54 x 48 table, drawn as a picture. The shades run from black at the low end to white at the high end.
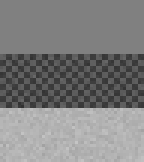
The table splits into 3 rows of 1 panel. Panel 1,1: middling, flat. Panel 2,1: low, checkered. Panel 3,1: high, fine-grained, faint in contrast.
